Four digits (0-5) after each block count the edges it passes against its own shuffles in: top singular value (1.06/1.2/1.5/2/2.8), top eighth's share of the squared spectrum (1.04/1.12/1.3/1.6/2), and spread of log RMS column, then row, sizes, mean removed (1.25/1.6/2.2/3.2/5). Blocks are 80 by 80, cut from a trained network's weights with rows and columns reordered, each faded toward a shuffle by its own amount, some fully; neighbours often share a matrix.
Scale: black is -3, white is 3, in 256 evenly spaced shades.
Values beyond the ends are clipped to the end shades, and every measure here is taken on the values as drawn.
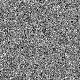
1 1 0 0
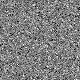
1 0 0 0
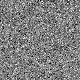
1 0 0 0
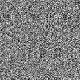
4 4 1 2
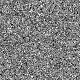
1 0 0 0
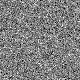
0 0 0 0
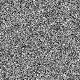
0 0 0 0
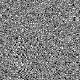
3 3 1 2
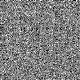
3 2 0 1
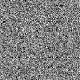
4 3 0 2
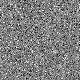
2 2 0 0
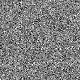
2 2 0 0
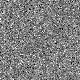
0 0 0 0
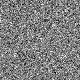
1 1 0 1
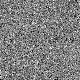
0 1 0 0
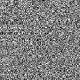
3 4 1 2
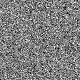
0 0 0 0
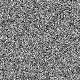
0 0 0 0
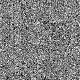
2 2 0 1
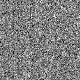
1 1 0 0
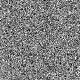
1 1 0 0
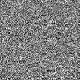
4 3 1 2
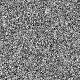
2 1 0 0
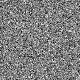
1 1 0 0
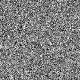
2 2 0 1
